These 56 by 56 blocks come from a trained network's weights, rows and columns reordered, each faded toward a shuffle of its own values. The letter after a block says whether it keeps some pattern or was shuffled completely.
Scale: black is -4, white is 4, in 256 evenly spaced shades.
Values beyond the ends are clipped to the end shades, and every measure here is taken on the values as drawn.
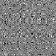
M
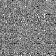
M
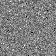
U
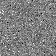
U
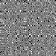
M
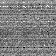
M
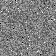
U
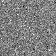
U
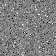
U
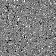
U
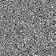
U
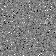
U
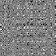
M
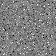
U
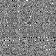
M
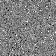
U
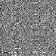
M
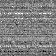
M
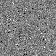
U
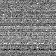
M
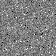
U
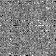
M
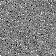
U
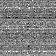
M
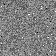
U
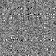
M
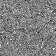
U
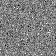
U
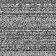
M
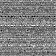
M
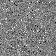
U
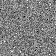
U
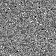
U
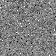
U
